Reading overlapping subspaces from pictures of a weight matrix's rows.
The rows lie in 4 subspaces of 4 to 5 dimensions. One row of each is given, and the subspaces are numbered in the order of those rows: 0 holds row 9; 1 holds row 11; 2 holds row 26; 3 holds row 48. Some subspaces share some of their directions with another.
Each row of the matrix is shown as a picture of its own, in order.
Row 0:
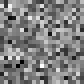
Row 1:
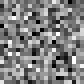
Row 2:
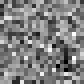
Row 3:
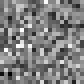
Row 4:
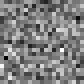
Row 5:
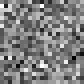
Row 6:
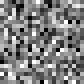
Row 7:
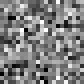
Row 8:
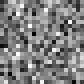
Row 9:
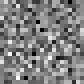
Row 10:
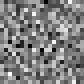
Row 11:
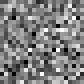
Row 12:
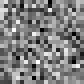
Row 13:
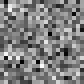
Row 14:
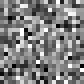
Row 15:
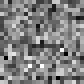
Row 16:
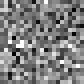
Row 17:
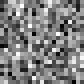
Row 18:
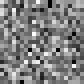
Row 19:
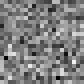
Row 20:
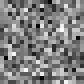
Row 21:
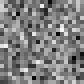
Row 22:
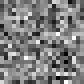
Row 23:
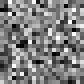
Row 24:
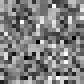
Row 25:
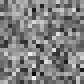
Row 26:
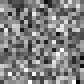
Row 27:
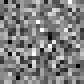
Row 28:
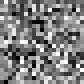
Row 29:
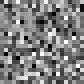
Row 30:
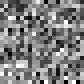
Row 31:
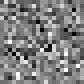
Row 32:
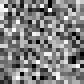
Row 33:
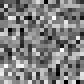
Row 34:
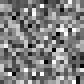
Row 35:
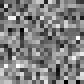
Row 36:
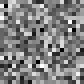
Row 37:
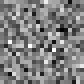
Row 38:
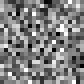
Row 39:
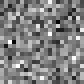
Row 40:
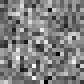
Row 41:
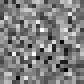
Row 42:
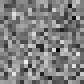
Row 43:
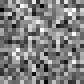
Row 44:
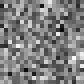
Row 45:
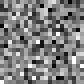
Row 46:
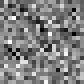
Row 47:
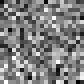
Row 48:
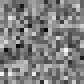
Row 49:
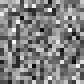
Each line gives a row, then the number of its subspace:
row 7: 3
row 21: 2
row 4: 0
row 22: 0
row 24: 0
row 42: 1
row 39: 1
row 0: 3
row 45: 0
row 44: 3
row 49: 1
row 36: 3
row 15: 0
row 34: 1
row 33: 2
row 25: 1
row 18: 1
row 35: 2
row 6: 1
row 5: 3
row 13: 3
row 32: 1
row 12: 1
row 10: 3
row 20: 0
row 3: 3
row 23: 3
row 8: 2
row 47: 2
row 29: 0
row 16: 3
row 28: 1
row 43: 3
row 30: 2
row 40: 1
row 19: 0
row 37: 1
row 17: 2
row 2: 0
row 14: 3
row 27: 0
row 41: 0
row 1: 0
